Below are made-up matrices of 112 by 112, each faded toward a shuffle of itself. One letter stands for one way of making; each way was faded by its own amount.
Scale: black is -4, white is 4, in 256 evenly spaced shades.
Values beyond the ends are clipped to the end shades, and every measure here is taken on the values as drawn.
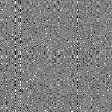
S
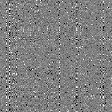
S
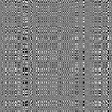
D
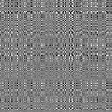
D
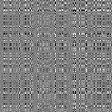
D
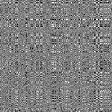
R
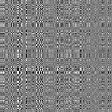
D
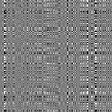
D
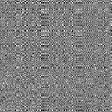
R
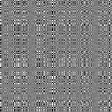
D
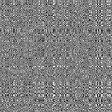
R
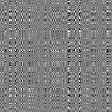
D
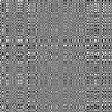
D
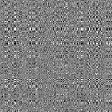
R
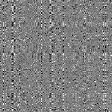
S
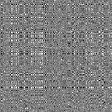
R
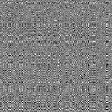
R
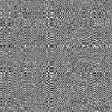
R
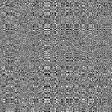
R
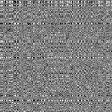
R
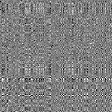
R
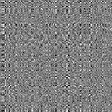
R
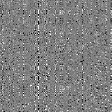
S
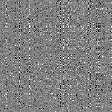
S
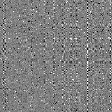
S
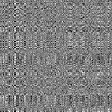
R
